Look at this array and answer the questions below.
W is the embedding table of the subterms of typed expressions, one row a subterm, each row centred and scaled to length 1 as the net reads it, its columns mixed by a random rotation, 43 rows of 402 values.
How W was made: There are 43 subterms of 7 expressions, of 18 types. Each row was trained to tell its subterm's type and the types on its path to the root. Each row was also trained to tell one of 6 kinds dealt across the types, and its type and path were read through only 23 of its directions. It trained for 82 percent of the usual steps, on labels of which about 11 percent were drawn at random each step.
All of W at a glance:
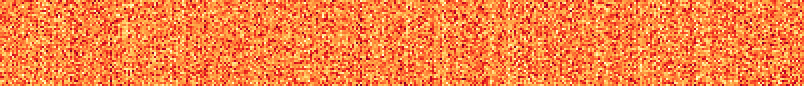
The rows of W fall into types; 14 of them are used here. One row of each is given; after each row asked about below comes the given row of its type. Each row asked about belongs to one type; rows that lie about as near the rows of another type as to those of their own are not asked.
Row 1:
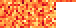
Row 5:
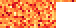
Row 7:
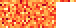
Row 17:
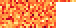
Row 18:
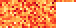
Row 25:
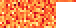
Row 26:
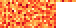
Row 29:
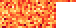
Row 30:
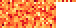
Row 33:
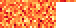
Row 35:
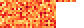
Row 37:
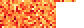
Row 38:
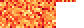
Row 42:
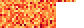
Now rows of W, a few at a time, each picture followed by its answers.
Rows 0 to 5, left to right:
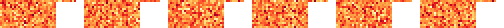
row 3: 37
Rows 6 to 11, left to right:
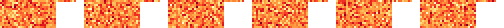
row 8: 18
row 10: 5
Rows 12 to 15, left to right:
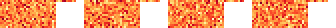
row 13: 5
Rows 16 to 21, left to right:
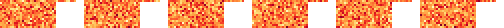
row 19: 26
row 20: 1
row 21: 42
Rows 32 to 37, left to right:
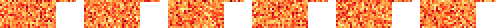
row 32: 35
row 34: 30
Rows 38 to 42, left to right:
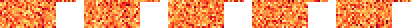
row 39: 1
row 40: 26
